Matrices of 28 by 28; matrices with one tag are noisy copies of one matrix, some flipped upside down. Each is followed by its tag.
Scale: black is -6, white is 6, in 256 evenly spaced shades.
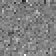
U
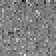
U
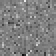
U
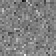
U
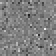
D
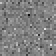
D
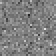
D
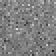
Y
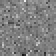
U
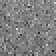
Y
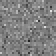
D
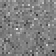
Y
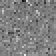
U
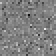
D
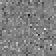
D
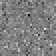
D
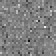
D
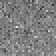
Y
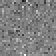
U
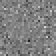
D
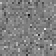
D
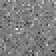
Y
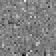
U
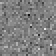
D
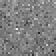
Y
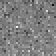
Y
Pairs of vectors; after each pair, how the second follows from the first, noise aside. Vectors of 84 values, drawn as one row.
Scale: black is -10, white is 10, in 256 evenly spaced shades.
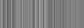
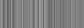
copied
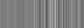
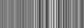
scaled up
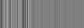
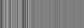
copied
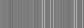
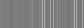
copied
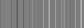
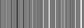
scaled up
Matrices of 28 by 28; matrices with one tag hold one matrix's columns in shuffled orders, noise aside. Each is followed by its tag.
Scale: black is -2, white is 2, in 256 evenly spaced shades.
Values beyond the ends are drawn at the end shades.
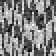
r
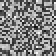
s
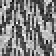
r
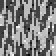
r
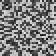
s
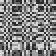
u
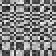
u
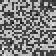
s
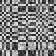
u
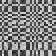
u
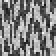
r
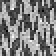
r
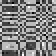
u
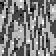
r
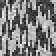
r
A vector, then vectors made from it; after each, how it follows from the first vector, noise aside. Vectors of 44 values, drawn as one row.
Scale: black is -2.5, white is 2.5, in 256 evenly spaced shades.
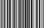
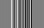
partly zeroed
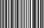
negated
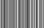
partly zeroed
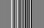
partly zeroed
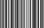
negated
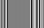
partly zeroed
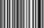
sign-scrambled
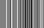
partly zeroed
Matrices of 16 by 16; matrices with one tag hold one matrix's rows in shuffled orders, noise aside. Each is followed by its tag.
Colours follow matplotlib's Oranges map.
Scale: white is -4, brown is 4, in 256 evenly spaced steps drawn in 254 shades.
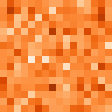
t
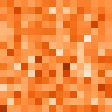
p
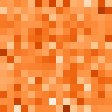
p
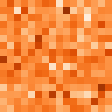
p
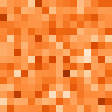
p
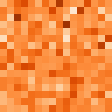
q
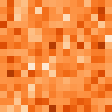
t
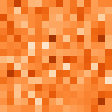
t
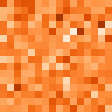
q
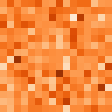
q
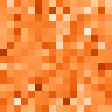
p
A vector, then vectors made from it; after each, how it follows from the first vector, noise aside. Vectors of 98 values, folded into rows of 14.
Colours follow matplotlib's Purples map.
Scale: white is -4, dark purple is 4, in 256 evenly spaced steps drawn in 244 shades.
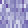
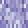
copied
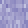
shrunk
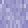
shrunk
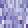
reversed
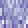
reversed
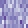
reversed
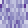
negated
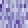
negated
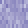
shrunk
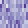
negated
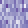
copied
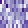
scaled up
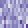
reversed
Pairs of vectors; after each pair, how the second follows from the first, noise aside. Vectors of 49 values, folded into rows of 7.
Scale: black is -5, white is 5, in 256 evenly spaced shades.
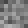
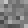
negated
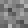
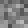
negated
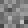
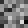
scaled up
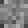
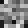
scaled up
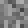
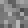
copied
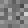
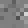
partly zeroed
